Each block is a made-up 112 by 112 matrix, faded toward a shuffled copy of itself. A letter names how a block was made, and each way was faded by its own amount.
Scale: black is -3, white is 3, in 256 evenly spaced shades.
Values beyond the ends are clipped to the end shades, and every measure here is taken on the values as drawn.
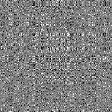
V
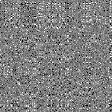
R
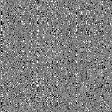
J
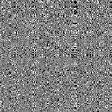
V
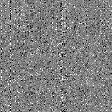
J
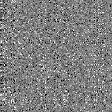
J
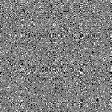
R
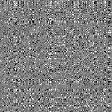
V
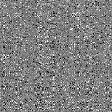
R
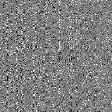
J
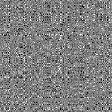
V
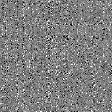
J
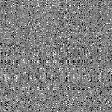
R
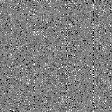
J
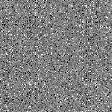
J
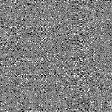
R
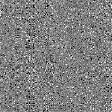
J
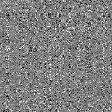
J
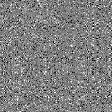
R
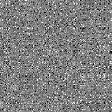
R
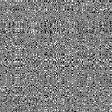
V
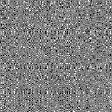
V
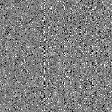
J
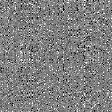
J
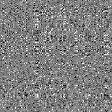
R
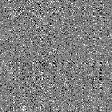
R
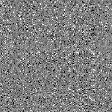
J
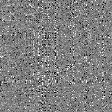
J
